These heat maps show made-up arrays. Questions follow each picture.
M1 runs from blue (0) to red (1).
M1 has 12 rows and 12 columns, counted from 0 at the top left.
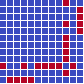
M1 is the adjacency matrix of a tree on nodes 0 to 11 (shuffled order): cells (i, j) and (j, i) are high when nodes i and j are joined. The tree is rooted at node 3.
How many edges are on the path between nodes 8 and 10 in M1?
2
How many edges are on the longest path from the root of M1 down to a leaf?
2
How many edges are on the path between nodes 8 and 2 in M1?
4
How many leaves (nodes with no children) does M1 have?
9
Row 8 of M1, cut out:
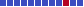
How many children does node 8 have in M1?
0
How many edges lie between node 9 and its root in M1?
1
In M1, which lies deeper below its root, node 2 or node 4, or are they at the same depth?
the same depth
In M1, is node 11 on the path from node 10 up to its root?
no
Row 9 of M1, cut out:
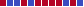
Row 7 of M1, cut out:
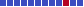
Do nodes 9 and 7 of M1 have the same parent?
no
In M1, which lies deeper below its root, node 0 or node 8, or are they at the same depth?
the same depth
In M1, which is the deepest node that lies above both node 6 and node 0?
9
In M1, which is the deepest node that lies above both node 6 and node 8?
9
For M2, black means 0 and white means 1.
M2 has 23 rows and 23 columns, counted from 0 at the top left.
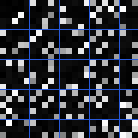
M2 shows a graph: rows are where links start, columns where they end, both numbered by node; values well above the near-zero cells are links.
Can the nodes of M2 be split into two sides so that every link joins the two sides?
yes
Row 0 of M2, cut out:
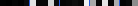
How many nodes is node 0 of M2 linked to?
7
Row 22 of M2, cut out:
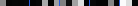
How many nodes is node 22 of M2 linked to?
9
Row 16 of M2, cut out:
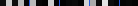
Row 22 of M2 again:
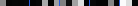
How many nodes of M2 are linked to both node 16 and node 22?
0
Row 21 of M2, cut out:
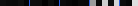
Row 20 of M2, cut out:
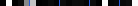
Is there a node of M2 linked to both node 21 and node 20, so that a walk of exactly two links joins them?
yes
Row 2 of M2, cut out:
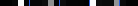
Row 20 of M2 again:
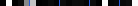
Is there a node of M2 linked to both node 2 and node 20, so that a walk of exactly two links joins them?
no
